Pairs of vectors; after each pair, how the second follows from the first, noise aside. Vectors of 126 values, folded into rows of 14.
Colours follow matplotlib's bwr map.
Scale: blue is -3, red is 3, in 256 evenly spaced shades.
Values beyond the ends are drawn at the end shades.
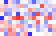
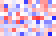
reversed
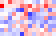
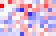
copied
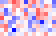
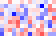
reversed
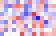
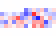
partly zeroed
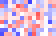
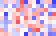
reversed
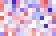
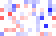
partly zeroed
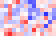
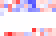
partly zeroed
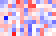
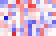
copied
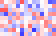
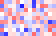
reversed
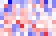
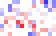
partly zeroed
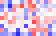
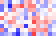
copied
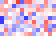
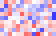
reversed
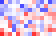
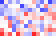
copied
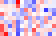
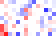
partly zeroed
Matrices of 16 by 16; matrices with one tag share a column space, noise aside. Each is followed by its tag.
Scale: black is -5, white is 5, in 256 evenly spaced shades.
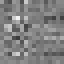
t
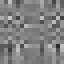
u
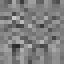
u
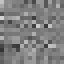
u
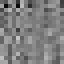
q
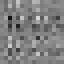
t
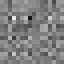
t
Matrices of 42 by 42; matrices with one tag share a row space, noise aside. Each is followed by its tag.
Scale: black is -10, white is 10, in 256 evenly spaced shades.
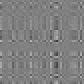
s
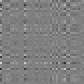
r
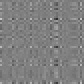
s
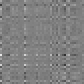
r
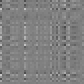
r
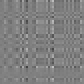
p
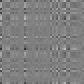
r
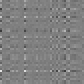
r
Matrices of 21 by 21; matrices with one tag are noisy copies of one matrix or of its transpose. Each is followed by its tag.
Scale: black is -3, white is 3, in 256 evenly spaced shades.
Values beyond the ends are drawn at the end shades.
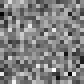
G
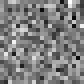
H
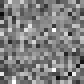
G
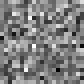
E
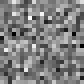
E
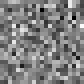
H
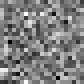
H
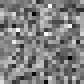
E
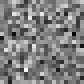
E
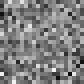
G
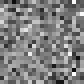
G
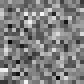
H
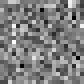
H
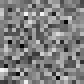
H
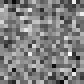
G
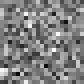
H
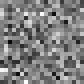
H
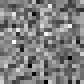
E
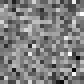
G
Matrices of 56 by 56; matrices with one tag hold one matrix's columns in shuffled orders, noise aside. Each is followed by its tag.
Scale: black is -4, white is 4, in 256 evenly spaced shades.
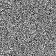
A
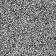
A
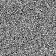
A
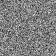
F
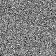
A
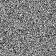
F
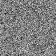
A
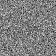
F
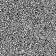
A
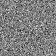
F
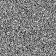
F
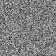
A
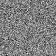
A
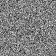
F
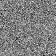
A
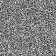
A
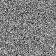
A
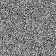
A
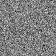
F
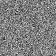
A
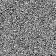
A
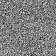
A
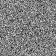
F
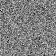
A
